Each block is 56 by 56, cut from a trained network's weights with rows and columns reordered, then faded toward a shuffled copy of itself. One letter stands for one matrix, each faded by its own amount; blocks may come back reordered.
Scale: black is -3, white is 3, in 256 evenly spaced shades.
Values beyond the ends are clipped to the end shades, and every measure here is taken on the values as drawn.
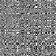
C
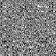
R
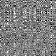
C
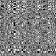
C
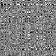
R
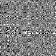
R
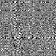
R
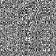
C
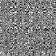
R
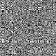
R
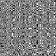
C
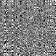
C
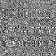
R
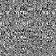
R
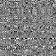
R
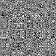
R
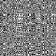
C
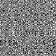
R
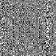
C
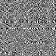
R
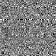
R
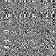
C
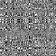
C
